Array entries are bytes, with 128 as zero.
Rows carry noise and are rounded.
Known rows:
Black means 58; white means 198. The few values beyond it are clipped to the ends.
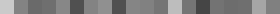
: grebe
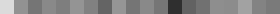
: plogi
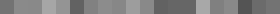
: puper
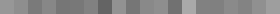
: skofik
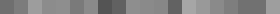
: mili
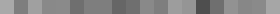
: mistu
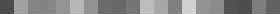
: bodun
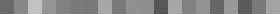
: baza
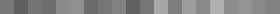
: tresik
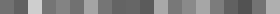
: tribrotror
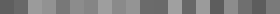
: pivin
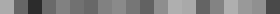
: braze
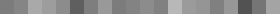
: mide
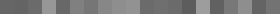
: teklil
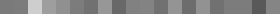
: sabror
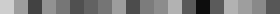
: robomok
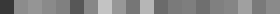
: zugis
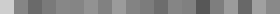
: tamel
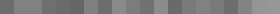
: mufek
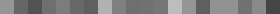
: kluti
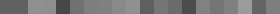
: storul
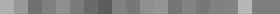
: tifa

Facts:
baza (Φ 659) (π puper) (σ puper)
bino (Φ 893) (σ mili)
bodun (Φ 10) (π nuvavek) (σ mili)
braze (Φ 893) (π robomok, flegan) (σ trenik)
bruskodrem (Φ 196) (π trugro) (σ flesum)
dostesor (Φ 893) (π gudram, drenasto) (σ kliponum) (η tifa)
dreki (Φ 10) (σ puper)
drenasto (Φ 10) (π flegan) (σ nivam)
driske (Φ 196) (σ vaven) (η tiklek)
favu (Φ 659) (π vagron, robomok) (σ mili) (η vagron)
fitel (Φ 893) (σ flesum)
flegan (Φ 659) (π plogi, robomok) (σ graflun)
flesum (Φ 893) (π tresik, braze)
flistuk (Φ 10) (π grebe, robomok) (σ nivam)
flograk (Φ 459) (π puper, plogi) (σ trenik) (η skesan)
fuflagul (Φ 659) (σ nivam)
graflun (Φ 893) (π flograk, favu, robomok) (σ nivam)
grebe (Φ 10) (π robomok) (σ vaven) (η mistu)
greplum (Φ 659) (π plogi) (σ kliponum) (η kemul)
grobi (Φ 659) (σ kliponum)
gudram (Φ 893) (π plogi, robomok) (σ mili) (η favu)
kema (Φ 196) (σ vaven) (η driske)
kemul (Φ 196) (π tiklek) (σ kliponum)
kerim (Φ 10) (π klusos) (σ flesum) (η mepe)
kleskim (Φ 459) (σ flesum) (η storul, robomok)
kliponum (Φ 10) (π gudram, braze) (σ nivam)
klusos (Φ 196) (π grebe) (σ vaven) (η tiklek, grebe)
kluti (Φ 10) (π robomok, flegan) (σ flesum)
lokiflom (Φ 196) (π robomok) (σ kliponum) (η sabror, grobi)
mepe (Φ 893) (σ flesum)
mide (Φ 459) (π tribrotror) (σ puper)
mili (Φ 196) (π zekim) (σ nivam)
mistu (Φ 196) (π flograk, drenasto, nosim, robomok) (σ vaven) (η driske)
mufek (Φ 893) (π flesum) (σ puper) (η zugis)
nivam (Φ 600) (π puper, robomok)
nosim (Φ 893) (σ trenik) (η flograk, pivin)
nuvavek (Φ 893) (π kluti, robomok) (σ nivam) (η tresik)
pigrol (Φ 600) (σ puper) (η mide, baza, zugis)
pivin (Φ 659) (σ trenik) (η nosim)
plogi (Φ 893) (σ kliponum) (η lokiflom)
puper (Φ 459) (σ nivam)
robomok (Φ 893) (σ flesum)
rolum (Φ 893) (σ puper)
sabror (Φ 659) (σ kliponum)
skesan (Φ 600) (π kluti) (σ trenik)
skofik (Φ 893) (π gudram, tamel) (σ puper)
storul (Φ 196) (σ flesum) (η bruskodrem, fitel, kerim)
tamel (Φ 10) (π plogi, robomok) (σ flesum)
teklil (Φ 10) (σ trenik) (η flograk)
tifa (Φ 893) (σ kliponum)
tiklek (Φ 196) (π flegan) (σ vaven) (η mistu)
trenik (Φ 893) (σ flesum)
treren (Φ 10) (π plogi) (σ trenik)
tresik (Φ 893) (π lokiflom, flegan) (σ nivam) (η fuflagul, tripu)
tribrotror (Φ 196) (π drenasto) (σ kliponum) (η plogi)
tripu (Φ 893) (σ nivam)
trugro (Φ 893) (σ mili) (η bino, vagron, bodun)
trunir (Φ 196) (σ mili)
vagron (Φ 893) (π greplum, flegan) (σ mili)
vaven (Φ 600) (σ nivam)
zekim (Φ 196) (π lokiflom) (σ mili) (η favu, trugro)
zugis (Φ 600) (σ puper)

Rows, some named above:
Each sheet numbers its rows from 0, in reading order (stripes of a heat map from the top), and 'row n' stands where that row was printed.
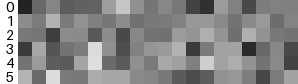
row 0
pigrol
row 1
kemul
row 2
flesum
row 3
trugro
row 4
vagron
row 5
greplum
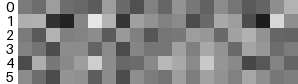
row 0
klusos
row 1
gudram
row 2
tiklek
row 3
flesum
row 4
bodun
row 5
flesum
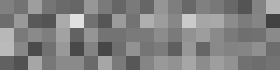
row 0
klusos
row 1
vagron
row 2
kliponum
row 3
graflun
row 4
drenasto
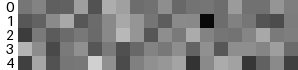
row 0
nivam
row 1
kleskim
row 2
skesan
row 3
graflun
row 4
trugro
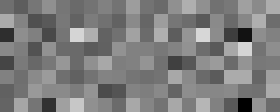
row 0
kerim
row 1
nuvavek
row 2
zekim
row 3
fitel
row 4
vaven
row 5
bruskodrem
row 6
mili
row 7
favu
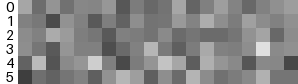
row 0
dostesor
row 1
flesum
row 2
driske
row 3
mepe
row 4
bino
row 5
skesan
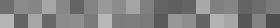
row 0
puper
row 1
flegan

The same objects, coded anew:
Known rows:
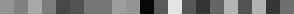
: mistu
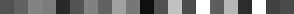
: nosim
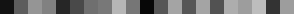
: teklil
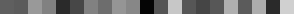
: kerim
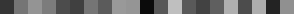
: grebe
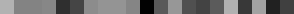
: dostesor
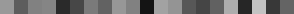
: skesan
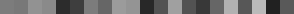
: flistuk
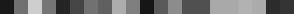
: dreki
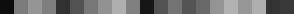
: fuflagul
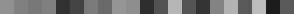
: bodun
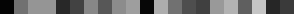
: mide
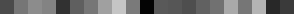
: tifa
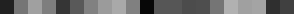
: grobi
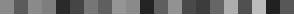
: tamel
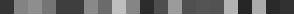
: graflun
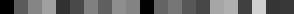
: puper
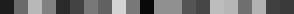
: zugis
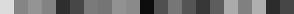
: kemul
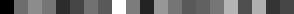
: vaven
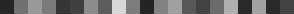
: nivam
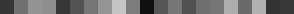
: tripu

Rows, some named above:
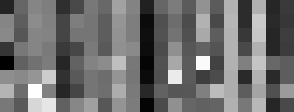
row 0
flesum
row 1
robomok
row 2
robomok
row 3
flegan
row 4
pivin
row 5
gudram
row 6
bruskodrem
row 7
plogi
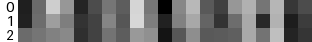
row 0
pigrol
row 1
nivam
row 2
drenasto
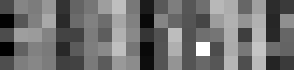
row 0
bino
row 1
kleskim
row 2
mili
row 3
pivin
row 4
flegan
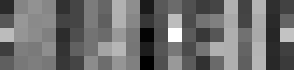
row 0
kliponum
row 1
mili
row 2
zekim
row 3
bino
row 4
greplum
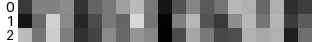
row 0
bino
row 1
pigrol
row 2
tribrotror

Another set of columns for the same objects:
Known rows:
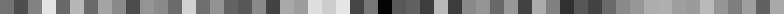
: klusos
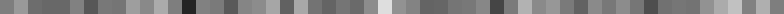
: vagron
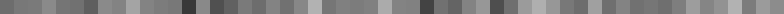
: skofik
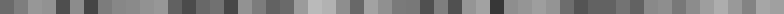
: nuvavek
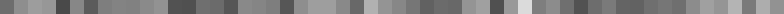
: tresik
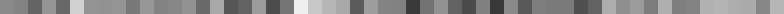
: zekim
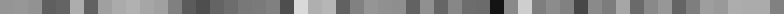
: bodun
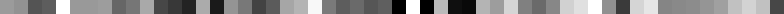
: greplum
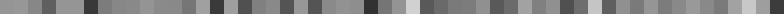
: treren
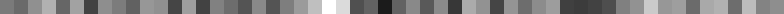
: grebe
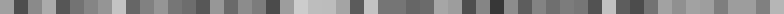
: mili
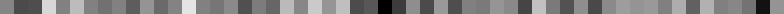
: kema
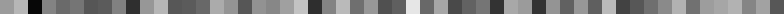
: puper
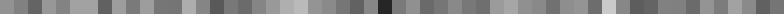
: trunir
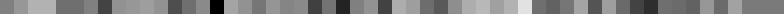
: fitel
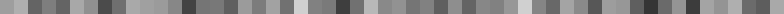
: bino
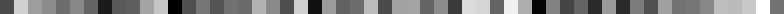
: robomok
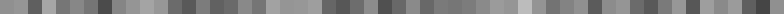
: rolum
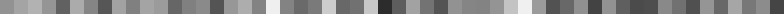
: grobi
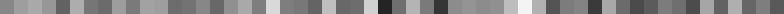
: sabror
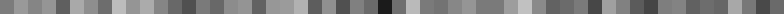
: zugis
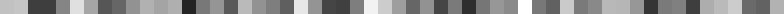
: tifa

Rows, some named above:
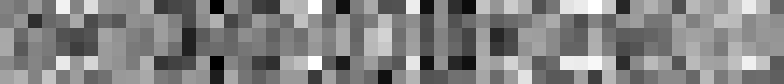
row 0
kemul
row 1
gudram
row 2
graflun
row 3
graflun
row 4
kemul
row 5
kleskim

